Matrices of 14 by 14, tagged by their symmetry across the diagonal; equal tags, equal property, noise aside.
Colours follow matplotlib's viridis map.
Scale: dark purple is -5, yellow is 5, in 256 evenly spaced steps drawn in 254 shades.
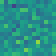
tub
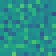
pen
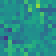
pen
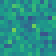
tub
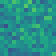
tub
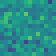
tub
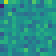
pen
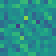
pen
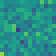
tub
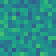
pen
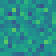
pen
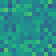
pen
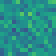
pen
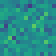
tub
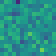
tub
